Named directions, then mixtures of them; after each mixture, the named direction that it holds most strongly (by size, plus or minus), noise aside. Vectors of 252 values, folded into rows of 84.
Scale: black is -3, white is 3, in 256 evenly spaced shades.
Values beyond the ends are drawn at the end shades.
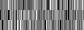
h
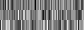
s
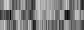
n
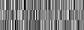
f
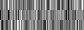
h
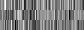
f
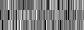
h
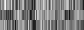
n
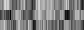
n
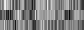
n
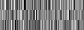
f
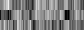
n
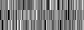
h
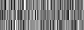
f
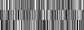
s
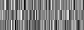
f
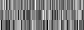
s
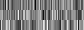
s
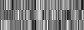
s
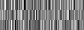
f
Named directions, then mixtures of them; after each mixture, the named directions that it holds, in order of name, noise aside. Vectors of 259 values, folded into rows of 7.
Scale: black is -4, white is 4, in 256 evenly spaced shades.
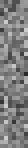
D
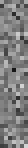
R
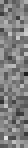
D, R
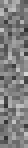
D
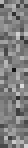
R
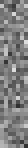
D, R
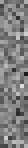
D, R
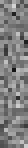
D, R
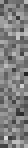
D, R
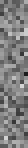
D, R
